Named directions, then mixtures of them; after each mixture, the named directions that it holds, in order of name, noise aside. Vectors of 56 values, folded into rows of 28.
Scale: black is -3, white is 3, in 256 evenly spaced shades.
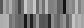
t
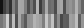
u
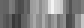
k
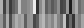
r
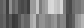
k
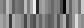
r, t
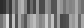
u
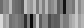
t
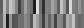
r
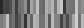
k, t, u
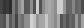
k, t, u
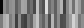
r, t, u
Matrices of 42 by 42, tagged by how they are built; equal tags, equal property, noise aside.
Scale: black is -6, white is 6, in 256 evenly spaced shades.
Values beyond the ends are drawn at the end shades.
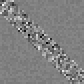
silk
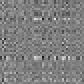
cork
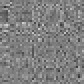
cork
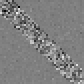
silk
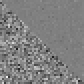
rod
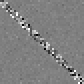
silk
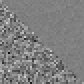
rod
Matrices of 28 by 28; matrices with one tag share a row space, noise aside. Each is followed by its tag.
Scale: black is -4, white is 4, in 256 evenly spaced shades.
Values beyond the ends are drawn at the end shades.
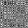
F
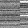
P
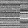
P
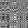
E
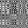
E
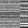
P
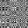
E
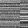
P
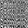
F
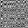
F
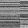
P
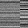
P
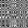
E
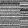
P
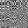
E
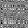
F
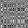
F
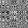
E
